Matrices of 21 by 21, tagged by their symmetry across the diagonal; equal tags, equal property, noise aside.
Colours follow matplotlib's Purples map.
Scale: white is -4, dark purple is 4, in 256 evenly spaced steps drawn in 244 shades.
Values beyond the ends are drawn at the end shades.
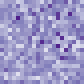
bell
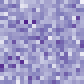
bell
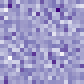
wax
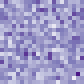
wax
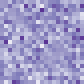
wax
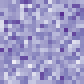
wax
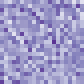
wax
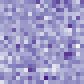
wax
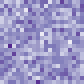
bell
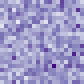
bell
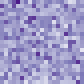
bell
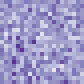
bell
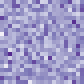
bell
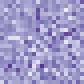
wax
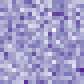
bell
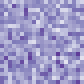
wax
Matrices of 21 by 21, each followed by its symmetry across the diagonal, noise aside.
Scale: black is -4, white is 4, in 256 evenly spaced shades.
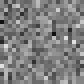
neither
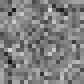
symmetric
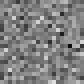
neither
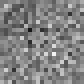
symmetric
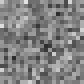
symmetric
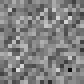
symmetric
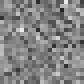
neither
